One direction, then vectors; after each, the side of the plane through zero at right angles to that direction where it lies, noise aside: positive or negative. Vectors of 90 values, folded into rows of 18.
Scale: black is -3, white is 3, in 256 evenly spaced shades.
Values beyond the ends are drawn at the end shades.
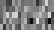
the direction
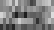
negative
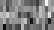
positive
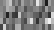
negative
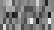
negative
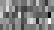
negative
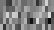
positive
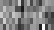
positive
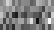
negative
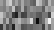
negative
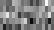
positive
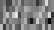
positive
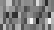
negative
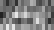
positive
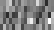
negative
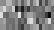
negative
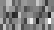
negative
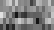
negative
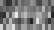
positive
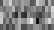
negative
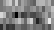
negative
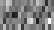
negative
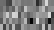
positive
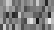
negative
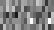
negative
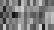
negative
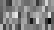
positive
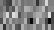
positive
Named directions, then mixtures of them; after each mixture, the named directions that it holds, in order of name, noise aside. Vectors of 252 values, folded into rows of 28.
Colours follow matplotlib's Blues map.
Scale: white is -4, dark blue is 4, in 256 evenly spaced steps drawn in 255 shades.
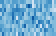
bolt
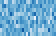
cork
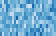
bolt, cork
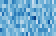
bolt, cork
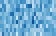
bolt, cork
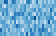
cork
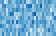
bolt, cork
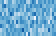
cork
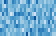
cork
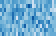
bolt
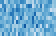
bolt, cork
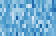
bolt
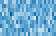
cork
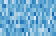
cork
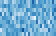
bolt, cork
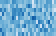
bolt, cork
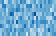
bolt, cork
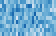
bolt, cork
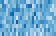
bolt, cork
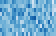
bolt, cork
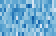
bolt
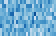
bolt, cork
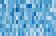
bolt, cork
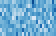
bolt, cork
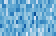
bolt, cork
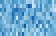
bolt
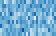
cork
